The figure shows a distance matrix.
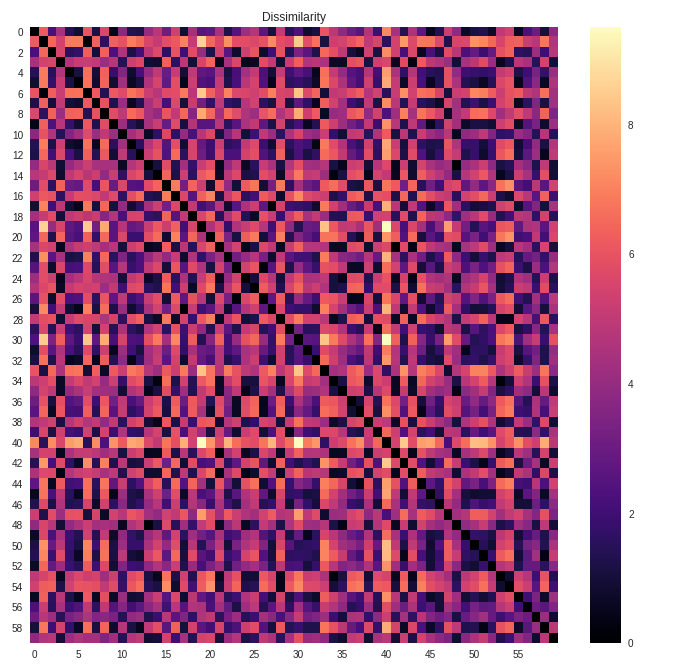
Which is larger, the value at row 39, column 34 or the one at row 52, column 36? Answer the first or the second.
the first
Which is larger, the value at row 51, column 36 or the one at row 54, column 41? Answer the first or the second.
the first
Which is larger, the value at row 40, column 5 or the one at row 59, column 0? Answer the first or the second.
the first
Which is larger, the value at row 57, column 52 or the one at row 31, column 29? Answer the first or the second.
the first
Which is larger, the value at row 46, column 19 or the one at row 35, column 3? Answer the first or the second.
the first
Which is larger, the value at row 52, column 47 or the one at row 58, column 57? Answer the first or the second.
the first
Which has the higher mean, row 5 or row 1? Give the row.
1
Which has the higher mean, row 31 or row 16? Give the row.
16
